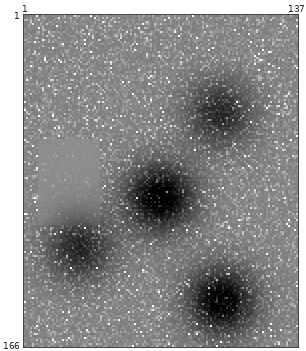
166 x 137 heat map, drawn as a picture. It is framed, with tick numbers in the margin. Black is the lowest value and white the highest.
Odd rows or columns: none. Ninth with the lowest average: centre. Dips: four. Mirror symmetry: none. Histogram: heavy tails on both sides. Calmest part: middle left. Odd patch: calmer, in the middle left.
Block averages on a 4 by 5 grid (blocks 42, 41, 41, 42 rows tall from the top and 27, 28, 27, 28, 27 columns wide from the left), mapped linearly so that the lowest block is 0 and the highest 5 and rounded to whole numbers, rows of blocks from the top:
55545 / 55324 / 32045 / 44404
